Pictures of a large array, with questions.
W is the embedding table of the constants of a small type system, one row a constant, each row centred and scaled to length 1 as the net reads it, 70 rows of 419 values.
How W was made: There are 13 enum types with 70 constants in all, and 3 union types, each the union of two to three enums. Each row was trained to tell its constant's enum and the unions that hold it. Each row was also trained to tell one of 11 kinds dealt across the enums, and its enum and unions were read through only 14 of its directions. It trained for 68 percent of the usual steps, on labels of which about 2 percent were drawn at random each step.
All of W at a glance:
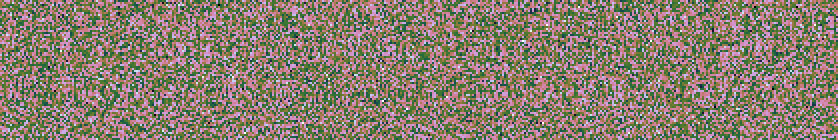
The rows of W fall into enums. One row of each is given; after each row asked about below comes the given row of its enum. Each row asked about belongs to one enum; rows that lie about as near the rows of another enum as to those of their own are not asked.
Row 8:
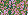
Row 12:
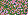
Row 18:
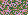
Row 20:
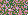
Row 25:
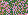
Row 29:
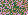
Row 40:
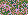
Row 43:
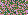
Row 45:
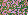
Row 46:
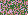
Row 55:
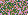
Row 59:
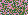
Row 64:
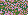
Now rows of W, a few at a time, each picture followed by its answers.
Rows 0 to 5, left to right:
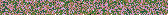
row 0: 29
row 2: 25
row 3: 8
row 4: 20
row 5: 25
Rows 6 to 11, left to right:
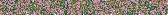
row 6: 64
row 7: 64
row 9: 8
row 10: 43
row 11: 12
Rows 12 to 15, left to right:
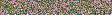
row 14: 59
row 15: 8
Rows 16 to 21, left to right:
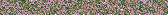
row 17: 12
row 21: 18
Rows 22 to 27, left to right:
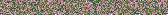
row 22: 18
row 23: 29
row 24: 29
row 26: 29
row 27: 29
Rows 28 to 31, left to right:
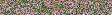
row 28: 40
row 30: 12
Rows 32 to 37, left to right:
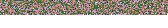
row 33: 20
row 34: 40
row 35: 46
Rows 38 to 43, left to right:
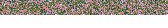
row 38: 18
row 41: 45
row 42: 64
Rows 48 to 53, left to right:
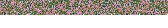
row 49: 40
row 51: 20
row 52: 40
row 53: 46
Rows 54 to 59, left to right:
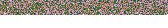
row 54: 64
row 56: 12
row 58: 20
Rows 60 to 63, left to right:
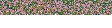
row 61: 12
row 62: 25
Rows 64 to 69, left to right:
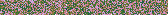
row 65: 18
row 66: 46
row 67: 40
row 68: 8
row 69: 20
